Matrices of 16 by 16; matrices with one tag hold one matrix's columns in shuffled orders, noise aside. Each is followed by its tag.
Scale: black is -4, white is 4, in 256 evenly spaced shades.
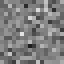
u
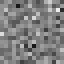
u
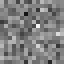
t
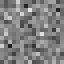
u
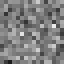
t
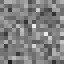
t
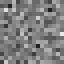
u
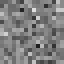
u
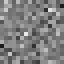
u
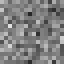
t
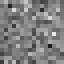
u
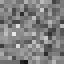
t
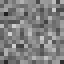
t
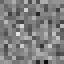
t
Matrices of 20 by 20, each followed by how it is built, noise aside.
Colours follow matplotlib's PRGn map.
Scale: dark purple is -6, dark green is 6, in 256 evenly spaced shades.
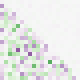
lower triangular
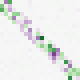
banded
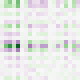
low rank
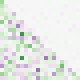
lower triangular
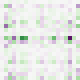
low rank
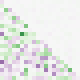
lower triangular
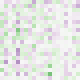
low rank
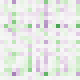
low rank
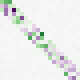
banded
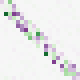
banded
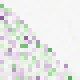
lower triangular
